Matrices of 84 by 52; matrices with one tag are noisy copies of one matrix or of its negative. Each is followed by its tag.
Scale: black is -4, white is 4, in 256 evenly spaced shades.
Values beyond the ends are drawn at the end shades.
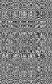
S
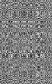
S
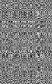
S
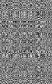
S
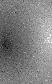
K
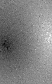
K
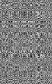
S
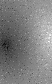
K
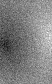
K
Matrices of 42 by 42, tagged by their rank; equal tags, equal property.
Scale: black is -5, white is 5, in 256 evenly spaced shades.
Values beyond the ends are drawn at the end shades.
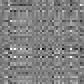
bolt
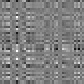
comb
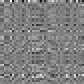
bolt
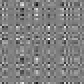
comb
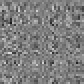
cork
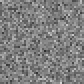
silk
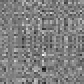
cork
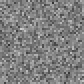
silk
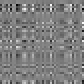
comb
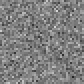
silk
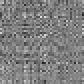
cork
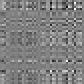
comb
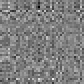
cork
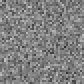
silk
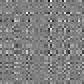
bolt
